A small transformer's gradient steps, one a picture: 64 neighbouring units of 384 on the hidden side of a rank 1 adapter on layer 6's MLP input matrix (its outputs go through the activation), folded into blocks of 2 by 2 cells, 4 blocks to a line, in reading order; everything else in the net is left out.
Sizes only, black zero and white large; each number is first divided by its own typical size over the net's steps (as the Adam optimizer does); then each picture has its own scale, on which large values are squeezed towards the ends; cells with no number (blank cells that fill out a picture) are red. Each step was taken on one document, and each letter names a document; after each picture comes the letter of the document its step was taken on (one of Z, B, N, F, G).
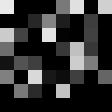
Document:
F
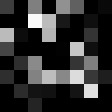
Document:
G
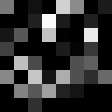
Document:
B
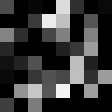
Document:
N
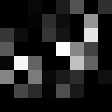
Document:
F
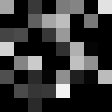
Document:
N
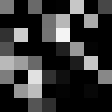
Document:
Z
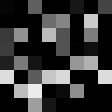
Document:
Z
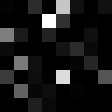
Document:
B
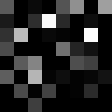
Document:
B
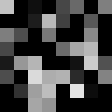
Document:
G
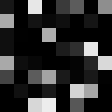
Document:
G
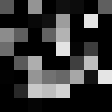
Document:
N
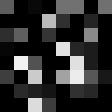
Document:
G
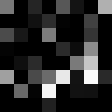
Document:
G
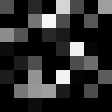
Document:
B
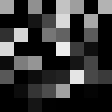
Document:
N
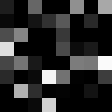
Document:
Z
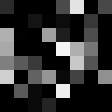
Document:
F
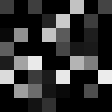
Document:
Z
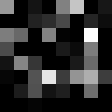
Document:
F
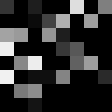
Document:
N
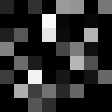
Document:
B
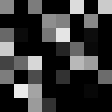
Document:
Z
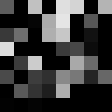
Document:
N
